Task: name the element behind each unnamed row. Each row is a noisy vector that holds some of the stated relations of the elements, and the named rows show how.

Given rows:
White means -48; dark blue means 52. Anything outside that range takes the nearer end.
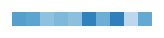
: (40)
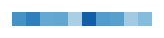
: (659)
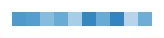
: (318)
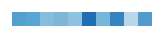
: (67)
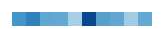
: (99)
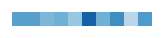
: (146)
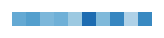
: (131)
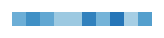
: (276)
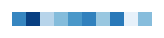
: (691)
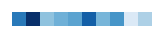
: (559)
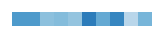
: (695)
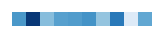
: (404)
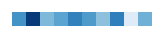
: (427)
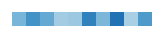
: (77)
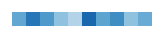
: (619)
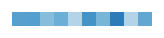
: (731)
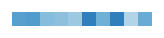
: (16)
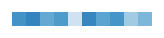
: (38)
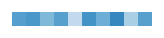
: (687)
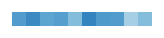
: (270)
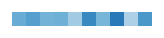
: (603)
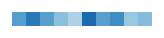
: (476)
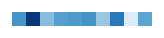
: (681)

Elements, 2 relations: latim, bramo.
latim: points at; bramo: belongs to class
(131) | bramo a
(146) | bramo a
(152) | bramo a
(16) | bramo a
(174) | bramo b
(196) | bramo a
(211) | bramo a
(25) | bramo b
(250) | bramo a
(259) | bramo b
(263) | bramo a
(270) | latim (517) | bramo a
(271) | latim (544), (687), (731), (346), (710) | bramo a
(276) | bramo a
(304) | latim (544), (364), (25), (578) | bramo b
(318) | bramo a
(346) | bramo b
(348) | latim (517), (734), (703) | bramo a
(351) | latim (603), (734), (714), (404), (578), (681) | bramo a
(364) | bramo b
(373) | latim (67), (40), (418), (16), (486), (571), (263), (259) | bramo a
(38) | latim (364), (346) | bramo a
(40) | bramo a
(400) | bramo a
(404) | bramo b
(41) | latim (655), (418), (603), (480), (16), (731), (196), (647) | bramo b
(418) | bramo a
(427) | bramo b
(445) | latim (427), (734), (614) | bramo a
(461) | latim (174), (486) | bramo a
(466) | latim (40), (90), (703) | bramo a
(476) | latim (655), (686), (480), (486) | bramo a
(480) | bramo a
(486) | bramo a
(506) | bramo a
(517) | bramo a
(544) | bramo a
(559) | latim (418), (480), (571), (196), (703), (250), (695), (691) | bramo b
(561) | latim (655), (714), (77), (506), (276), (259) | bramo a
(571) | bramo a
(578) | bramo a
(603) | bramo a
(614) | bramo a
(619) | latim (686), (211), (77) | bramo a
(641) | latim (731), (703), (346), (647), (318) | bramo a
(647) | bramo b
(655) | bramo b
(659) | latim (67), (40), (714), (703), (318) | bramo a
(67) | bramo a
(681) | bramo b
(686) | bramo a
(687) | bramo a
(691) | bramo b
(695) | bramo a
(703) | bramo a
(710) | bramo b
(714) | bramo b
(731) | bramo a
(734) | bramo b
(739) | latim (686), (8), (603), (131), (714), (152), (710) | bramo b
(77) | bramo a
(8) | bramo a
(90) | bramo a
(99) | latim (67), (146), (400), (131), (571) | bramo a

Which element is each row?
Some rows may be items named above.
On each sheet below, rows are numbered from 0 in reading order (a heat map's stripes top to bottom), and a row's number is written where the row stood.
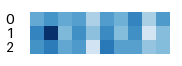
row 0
(578)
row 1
(304)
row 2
(271)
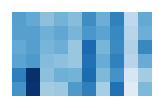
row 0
(703)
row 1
(517)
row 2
(131)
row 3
(263)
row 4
(41)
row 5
(174)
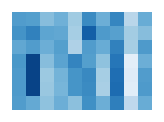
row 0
(318)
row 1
(659)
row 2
(578)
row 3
(734)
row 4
(714)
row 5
(714)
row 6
(703)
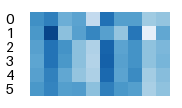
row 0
(641)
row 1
(734)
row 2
(561)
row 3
(561)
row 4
(461)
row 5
(348)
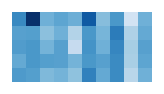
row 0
(739)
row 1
(731)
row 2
(687)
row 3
(614)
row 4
(90)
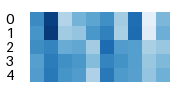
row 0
(647)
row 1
(259)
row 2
(466)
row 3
(445)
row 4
(351)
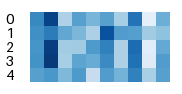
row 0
(346)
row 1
(373)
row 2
(259)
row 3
(710)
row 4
(544)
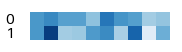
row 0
(348)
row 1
(655)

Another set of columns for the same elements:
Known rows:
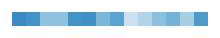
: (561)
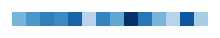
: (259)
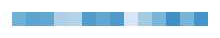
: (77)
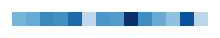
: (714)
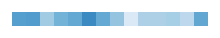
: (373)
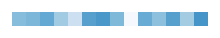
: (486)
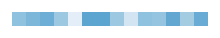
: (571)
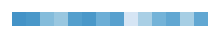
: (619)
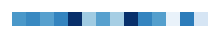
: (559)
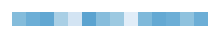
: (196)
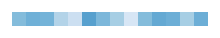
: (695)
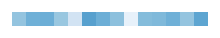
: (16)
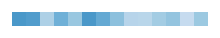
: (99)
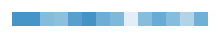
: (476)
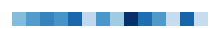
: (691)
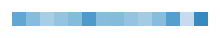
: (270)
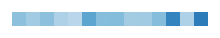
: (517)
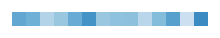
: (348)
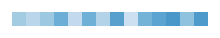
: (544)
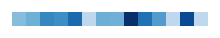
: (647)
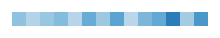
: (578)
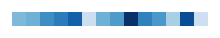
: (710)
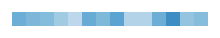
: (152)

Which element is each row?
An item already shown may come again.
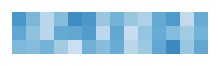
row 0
(351)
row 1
(271)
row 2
(603)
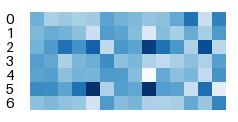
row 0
(614)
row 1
(263)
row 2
(655)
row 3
(659)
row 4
(461)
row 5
(739)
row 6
(90)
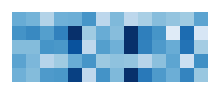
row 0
(641)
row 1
(41)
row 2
(734)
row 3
(348)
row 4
(427)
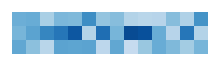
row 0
(466)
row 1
(174)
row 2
(271)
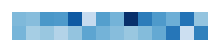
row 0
(734)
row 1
(614)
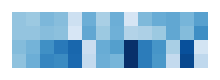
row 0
(731)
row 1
(318)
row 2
(710)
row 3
(647)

